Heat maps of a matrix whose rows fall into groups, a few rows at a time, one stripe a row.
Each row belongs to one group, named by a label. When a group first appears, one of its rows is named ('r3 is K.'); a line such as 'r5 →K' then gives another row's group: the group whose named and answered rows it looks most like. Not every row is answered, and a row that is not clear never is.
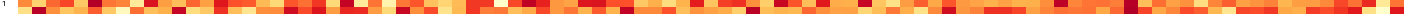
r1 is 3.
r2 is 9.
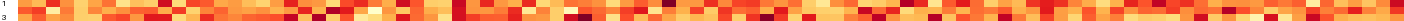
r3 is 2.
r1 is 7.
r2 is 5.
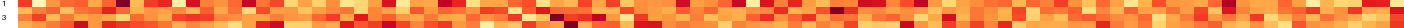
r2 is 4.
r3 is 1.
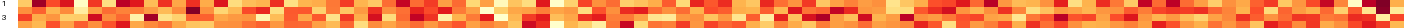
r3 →3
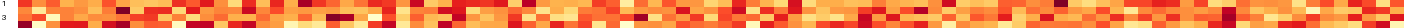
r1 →7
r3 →5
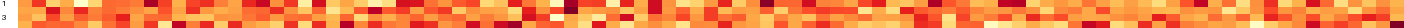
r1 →2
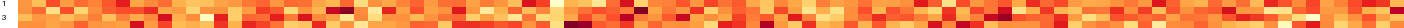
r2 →5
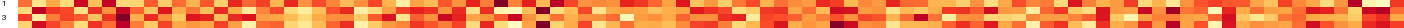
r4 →4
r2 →4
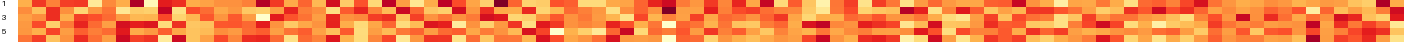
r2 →7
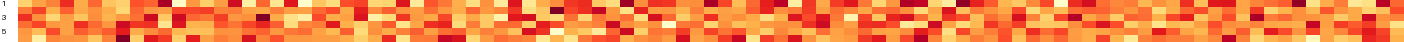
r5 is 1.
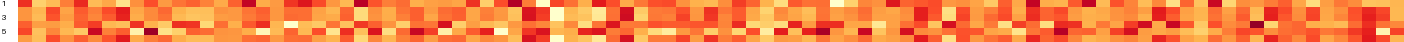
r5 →3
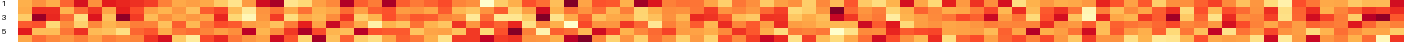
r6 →2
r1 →5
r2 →4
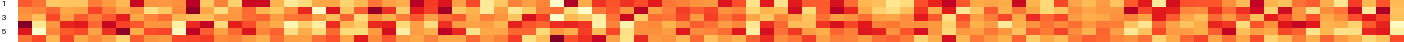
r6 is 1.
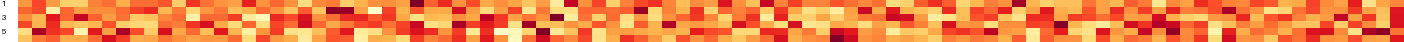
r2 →5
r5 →4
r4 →7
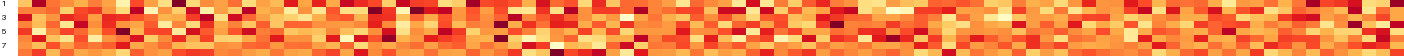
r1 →9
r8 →1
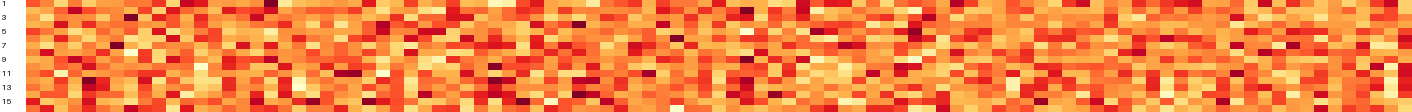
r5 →3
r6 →7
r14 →2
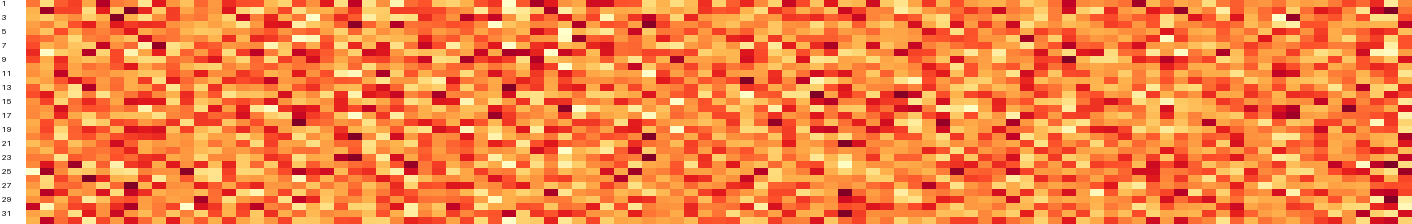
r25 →9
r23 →5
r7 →3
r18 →2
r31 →4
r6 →2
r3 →4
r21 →4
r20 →5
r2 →4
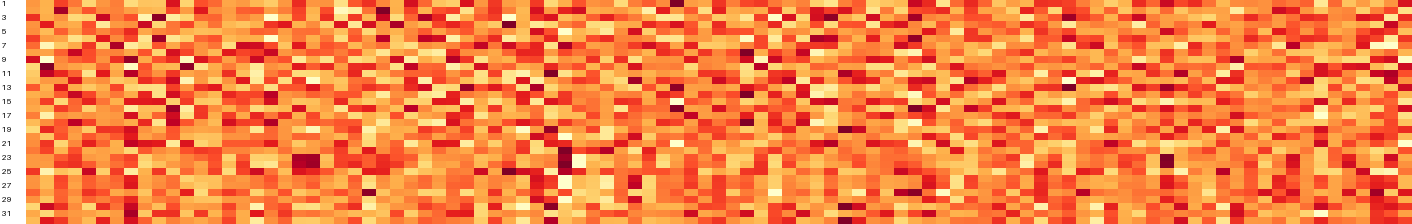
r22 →1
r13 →7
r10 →9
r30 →4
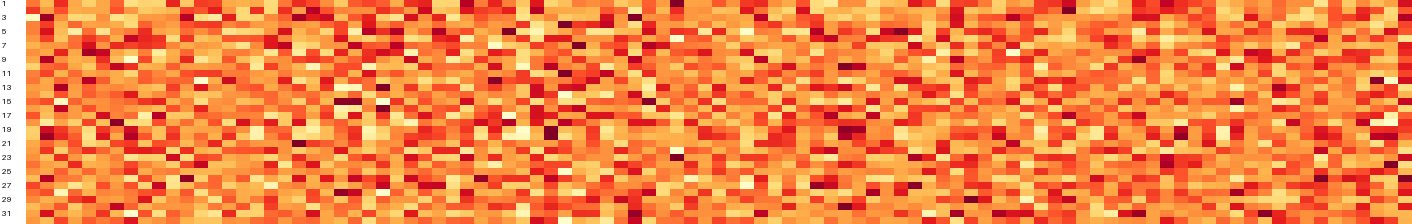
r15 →5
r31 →9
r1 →7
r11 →1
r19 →4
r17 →3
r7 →5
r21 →2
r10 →4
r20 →4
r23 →7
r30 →4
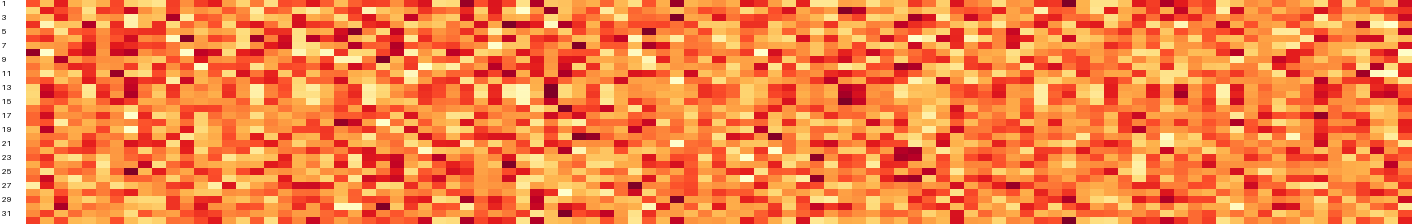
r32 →7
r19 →9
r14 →4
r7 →5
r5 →5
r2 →4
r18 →5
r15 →4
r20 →2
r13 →4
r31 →1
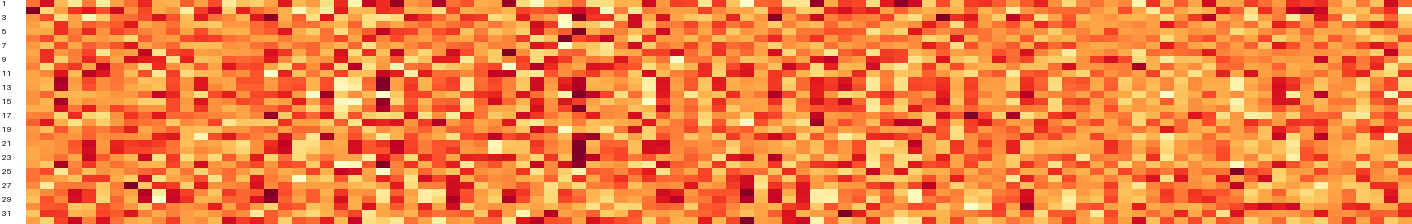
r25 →5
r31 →4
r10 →3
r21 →5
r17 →2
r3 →2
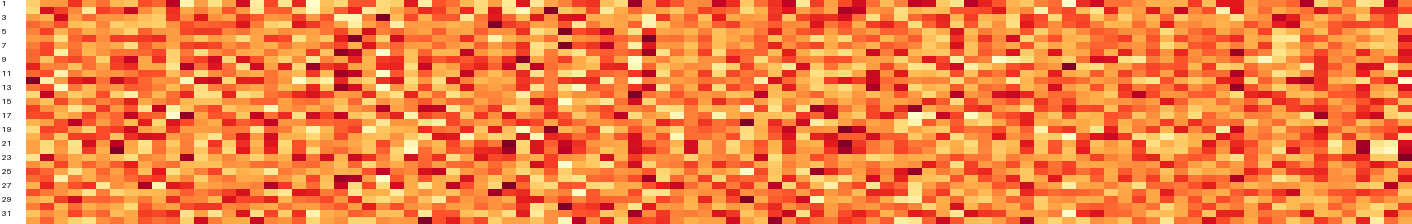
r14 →9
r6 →5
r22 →4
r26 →5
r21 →4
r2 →4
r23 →9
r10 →7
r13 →5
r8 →5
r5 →1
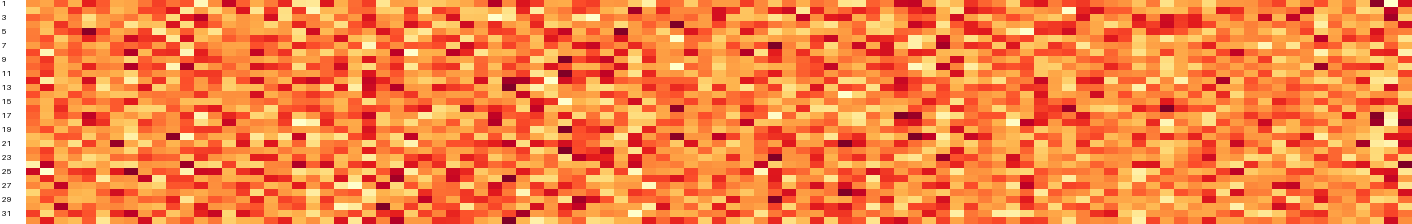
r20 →7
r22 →1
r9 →1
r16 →7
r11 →1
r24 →9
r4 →7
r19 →1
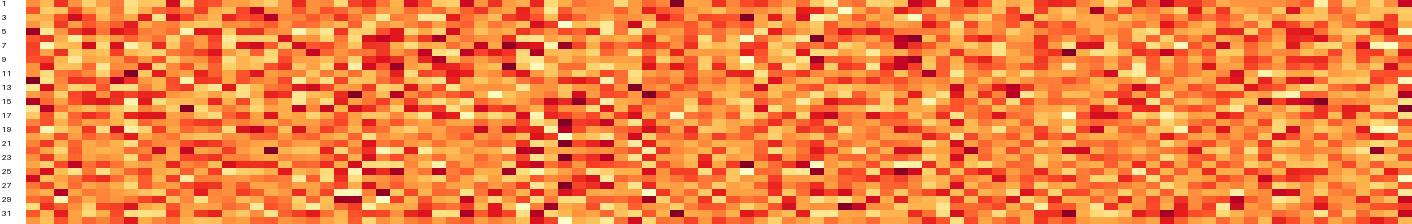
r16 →9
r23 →1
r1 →7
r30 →4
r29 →5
